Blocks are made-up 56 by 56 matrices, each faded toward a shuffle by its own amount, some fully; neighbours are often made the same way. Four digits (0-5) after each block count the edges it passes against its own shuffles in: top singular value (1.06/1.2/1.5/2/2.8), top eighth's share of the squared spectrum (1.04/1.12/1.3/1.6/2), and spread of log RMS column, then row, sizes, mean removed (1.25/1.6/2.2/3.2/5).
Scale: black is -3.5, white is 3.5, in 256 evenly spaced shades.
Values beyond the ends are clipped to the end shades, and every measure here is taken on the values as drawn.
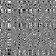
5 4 3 2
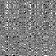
4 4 2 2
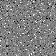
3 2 0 0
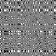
5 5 3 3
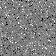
1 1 0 0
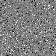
2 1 0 0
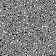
1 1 0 0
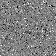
0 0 0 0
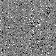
0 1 2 0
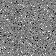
0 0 0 0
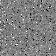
0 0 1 0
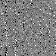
1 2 2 0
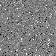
0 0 0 0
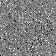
0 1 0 0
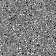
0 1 0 0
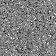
0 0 0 0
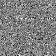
1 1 0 2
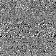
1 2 0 3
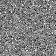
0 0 0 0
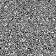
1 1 0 2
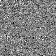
1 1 0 2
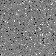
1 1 0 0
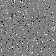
1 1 0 0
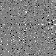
3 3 2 1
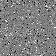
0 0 0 0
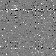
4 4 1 1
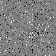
2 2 1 0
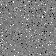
0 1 0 1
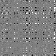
4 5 3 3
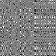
4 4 3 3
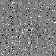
3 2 1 1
